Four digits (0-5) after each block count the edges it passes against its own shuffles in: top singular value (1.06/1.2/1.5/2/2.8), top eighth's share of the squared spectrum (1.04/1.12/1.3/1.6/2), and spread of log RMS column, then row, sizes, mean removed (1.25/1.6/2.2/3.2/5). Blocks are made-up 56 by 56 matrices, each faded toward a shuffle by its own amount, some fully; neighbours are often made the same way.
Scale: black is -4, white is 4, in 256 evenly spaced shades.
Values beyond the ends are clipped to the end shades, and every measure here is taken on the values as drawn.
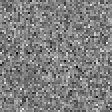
0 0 0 0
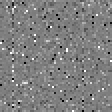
3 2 1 0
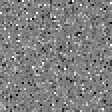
0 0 0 0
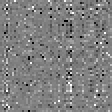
4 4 2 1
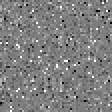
1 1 0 0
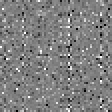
4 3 2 1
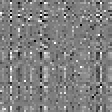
5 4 3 2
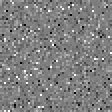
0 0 0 0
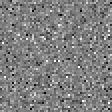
3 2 1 1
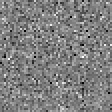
3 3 1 1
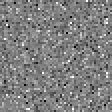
0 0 0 0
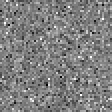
2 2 0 0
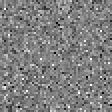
3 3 1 1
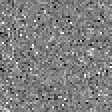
2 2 0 0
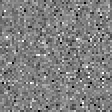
3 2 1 1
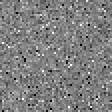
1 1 0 0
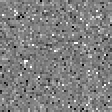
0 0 0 0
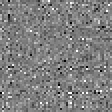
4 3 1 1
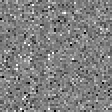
2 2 1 0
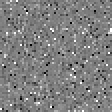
1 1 0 0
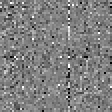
2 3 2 1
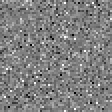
0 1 0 0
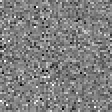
3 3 1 1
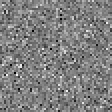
2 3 0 1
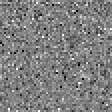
1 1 0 0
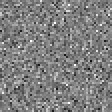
3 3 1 1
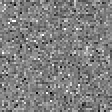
2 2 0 0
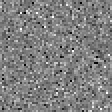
1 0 0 0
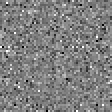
2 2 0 1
